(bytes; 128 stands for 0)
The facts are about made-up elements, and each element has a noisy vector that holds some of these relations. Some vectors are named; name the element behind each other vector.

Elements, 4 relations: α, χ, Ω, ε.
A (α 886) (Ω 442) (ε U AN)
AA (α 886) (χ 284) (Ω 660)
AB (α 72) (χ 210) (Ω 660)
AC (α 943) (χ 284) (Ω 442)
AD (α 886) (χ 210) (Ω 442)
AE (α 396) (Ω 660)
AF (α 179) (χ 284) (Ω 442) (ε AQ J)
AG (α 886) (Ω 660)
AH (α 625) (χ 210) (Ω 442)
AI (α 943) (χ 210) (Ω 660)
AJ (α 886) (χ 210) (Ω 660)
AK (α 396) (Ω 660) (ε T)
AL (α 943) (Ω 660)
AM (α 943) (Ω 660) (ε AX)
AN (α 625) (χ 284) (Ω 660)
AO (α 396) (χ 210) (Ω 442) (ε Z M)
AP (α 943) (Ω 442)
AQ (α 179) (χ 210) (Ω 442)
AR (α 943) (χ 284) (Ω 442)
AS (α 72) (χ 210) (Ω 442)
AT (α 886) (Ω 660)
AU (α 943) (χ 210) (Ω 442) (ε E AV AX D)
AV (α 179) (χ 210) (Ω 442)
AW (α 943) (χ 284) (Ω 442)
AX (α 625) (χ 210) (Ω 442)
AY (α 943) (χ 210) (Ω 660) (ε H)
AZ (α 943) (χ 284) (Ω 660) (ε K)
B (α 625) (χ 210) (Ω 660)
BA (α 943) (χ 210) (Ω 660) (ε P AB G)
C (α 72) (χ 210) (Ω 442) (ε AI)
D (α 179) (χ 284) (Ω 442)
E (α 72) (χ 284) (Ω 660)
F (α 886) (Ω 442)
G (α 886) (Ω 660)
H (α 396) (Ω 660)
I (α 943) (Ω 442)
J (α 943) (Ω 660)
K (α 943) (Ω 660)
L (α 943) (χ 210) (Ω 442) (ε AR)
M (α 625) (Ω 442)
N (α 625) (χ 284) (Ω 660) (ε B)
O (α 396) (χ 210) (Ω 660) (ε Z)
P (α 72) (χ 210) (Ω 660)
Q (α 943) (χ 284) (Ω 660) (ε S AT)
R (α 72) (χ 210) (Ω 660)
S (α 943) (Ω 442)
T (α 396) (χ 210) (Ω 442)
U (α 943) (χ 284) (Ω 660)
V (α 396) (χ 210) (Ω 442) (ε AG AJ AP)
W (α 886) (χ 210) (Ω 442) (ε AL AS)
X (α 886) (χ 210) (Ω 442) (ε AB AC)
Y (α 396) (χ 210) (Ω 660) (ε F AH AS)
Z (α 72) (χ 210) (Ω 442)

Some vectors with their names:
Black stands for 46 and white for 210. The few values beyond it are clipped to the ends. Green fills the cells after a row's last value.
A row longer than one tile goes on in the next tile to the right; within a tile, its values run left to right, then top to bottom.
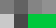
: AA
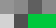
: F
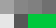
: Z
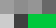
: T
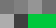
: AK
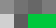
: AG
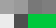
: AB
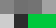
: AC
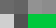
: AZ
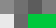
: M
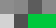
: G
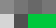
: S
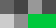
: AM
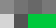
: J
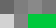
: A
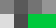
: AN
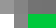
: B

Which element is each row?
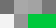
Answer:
BA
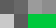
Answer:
Q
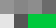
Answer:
AQ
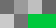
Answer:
V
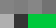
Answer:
AE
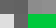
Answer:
N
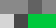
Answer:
AL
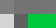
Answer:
I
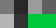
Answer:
D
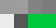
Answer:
P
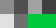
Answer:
AV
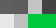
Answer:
AU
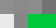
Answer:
AD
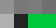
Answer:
H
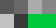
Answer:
AF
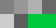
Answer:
O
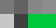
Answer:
AW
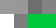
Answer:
AH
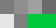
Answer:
C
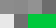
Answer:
R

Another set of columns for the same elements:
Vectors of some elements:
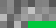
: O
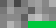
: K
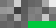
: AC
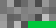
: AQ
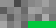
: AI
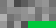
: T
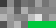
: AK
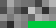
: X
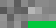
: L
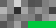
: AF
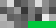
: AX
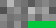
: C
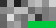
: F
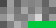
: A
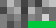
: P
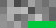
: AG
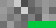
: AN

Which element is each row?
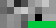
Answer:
AH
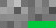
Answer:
AA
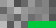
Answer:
AJ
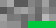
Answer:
B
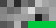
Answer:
Y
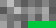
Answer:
Z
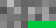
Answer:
R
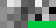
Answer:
E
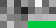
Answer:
AM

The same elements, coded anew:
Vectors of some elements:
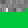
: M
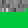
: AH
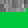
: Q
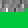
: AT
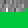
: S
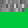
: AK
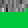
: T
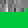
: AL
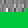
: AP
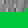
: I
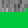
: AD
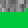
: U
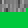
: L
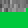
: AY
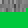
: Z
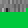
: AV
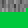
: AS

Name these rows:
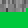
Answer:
AC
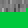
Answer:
AX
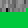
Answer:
D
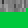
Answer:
AA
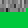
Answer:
E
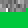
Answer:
A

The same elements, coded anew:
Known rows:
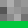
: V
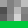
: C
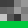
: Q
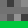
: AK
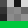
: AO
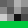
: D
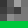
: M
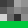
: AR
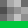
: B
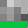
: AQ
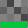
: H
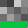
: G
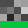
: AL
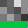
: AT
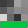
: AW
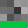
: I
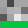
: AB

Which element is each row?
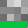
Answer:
AJ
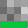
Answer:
AI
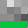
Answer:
AV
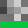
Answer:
AH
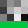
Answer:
Y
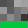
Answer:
A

